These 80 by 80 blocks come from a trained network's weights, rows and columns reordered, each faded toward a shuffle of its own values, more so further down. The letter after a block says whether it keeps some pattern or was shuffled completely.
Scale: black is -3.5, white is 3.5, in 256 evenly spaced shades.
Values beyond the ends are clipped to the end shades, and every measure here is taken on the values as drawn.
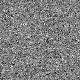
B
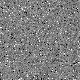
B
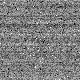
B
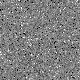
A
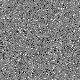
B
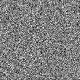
B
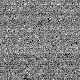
B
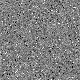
A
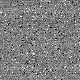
B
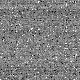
B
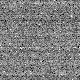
B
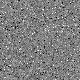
A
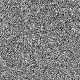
B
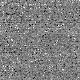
B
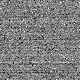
B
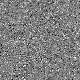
B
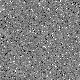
A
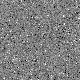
A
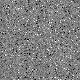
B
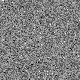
A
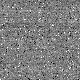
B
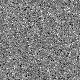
A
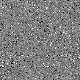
B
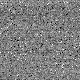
B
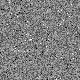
A
